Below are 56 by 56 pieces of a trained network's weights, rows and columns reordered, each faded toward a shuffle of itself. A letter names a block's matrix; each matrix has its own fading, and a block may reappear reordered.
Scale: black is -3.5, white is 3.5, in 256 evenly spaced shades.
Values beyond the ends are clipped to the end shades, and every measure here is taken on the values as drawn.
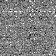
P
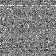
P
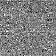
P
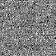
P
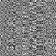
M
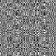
M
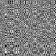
M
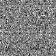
P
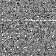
P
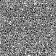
P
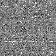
P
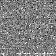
P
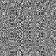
M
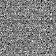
P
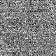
P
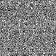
P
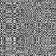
M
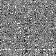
P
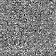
P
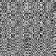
M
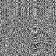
M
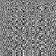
M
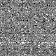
P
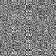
M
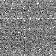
P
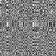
M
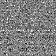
P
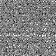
P
